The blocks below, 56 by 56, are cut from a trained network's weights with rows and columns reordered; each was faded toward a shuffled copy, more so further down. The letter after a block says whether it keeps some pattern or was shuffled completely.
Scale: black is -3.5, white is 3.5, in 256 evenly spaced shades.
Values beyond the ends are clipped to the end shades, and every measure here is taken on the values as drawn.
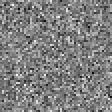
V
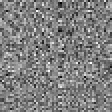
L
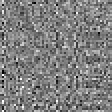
L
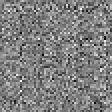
L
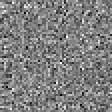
L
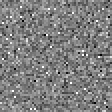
V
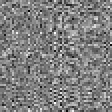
L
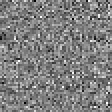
L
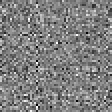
L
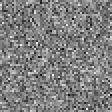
V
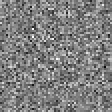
L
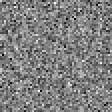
V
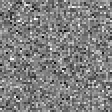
V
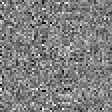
L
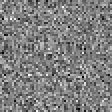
L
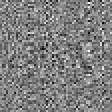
L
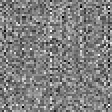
L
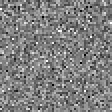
V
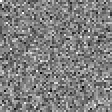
V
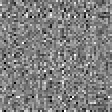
L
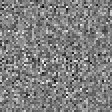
L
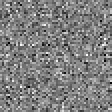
L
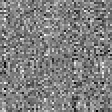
L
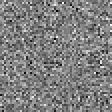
L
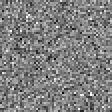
V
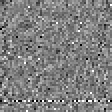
L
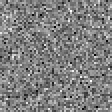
V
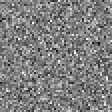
V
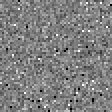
V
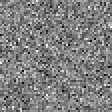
V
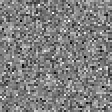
V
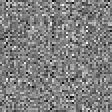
L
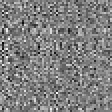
L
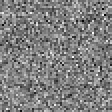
V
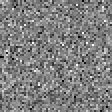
V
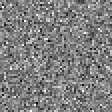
V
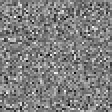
L
